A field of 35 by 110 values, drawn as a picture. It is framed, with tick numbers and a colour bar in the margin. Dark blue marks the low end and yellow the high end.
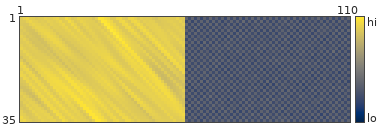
It is made of 1 by 2 panels. Panel 1,1: very high, slanting down to the right, faint in contrast. Panel 1,2: low, checkered.
